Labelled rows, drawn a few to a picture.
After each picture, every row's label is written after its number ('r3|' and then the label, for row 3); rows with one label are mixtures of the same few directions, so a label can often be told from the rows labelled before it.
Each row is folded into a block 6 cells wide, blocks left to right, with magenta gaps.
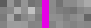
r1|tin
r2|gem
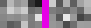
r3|gem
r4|tin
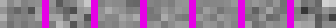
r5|tin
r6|gem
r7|gem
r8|tin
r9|gem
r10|gem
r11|gem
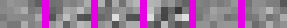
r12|gem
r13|tin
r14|tin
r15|tin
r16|tin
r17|gem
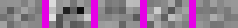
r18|gem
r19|tin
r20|gem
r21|gem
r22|tin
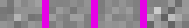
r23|tin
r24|gem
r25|tin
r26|gem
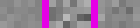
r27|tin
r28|tin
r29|tin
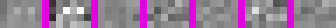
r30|tin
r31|tin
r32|gem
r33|gem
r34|gem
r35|gem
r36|gem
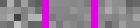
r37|tin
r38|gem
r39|gem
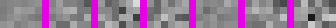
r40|tin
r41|gem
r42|gem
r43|tin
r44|gem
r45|gem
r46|tin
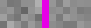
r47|gem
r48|tin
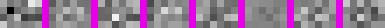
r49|gem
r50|tin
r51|tin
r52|tin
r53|tin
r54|tin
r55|gem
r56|tin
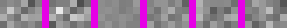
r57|gem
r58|gem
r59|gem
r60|gem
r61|tin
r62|gem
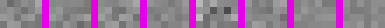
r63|gem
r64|tin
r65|gem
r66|tin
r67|tin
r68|gem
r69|gem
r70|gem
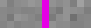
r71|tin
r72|gem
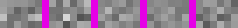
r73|tin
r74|tin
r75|gem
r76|gem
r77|gem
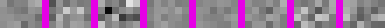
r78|gem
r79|tin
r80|gem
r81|tin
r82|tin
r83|gem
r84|gem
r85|tin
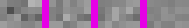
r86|gem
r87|tin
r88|tin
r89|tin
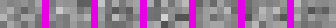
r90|gem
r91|gem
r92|tin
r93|tin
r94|tin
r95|tin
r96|tin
